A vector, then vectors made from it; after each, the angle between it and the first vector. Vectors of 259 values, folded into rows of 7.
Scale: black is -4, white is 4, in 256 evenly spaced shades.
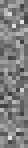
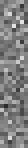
nearly parallel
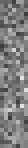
orthogonal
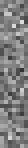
nearly parallel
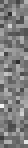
partly opposed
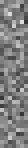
nearly parallel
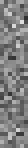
nearly parallel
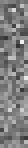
partly opposed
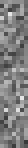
orthogonal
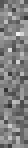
partly aligned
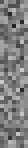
nearly opposite
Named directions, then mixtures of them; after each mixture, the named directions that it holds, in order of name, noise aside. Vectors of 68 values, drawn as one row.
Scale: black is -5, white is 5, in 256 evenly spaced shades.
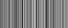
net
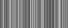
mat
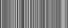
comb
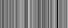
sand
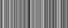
comb, mat, sand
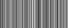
mat, net, sand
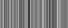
mat, sand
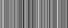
net, sand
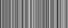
comb, net, sand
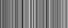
comb, net, sand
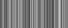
mat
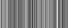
comb, mat, sand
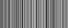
net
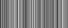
comb, mat, sand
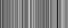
comb, net, sand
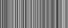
comb, mat, sand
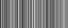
comb, mat, net
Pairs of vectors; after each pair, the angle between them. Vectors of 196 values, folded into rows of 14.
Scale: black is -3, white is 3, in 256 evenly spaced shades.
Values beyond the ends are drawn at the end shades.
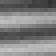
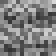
partly opposed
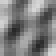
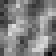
nearly opposite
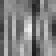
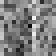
partly opposed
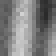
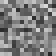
orthogonal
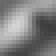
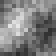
nearly parallel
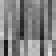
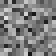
orthogonal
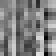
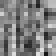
nearly parallel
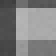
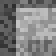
nearly parallel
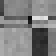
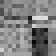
nearly parallel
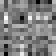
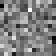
partly opposed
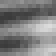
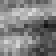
nearly opposite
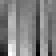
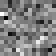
orthogonal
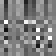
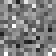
partly opposed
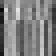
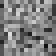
partly aligned
